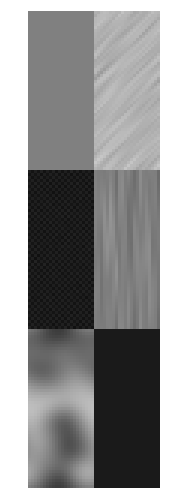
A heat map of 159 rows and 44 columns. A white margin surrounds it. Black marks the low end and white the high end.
The table splits into 3 rows of 2 panels. Panel 1,1: middling, flat. Panel 1,2: high, slanting up to the right, faint in contrast. Panel 2,1: very low, checkered, faint in contrast. Panel 2,2: middling, streaked downward, faint in contrast. Panel 3,1: middling, smooth, strong in contrast. Panel 3,2: very low, flat.
